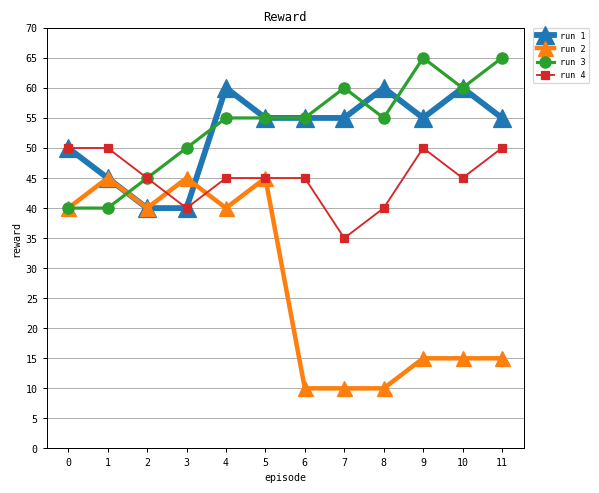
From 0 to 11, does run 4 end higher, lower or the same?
the same
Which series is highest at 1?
run 4
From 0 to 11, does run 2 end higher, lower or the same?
lower
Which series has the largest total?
run 3
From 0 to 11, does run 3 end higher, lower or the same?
higher
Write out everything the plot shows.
Title: Reward
x-axis: episode, ticks 0 1 2 3 4 5 6 7 8 9 10 11
y-axis: reward, ticks 0 5 10 15 20 25 30 35 40 45 50 55 60 65 70
Legend: run 1, run 2, run 3, run 4
Values:
run 1: 50 45 40 40 60 55 55 55 60 55 60 55
run 2: 40 45 40 45 40 45 10 10 10 15 15 15
run 3: 40 40 45 50 55 55 55 60 55 65 60 65
run 4: 50 50 45 40 45 45 45 35 40 50 45 50
